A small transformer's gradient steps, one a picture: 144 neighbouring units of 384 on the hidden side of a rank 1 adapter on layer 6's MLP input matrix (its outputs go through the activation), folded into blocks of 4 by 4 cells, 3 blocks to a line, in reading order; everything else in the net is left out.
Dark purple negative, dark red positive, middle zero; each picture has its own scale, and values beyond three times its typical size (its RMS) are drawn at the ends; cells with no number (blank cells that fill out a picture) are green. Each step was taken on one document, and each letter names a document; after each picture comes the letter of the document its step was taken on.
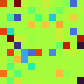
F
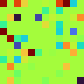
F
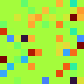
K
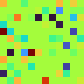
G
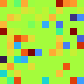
F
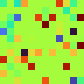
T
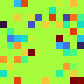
K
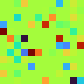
K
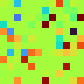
T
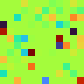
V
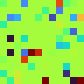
G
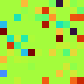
V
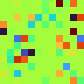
K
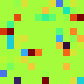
T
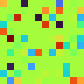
G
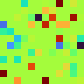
K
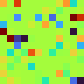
F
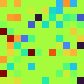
F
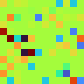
F
